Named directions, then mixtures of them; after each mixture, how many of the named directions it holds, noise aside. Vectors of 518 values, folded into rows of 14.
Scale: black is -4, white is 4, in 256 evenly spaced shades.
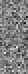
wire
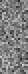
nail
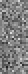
one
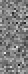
one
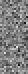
one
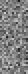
two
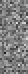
one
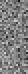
two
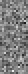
two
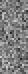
one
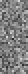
one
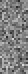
one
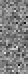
one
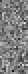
two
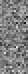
one
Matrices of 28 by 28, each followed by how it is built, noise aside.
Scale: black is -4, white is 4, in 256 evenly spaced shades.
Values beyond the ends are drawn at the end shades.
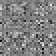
low rank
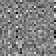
low rank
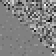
upper triangular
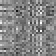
low rank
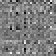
low rank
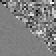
upper triangular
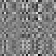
low rank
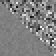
upper triangular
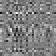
low rank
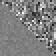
upper triangular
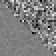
upper triangular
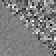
upper triangular
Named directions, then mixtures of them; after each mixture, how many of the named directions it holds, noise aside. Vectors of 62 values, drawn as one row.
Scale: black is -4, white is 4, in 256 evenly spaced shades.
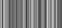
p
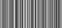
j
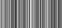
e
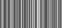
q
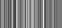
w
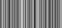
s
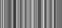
two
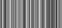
two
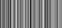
two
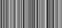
three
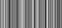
two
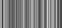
one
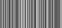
two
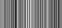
three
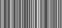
one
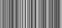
two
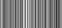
two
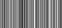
two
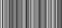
one
